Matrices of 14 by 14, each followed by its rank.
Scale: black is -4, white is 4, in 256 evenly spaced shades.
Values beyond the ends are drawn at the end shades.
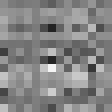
two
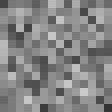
full rank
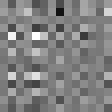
two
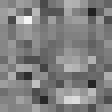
three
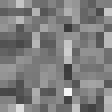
three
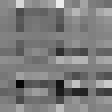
two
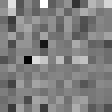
three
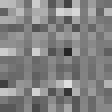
two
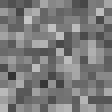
full rank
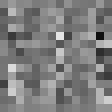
three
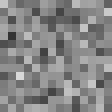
full rank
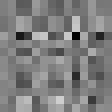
two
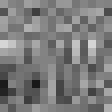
three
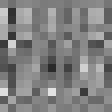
two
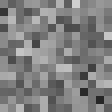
full rank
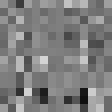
three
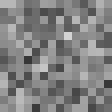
full rank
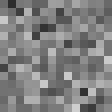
full rank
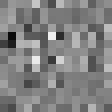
three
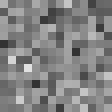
full rank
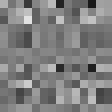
two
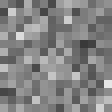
full rank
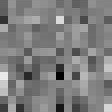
three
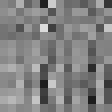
two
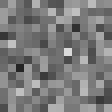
full rank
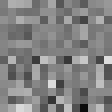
three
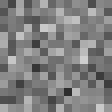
full rank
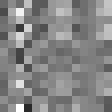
two
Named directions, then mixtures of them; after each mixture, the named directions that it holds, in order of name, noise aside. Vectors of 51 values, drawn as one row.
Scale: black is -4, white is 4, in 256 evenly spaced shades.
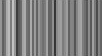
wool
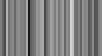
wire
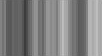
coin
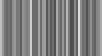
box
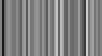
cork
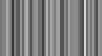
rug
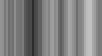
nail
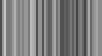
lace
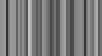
rug, wire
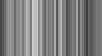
box, nail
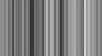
nail, rug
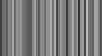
box, rug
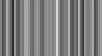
box, cork, rug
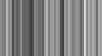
nail, rug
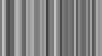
box, lace, wool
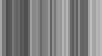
box, coin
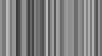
nail, rug, wool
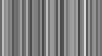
box, cork, rug
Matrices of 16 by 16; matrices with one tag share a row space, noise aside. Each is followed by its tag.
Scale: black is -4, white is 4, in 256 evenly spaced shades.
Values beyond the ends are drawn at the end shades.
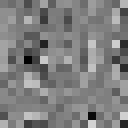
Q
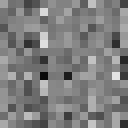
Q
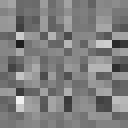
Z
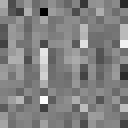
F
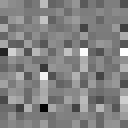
F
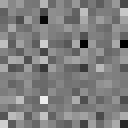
F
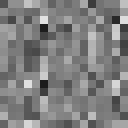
Q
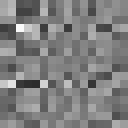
Z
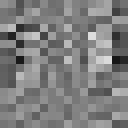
Z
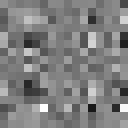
Q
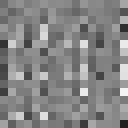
F
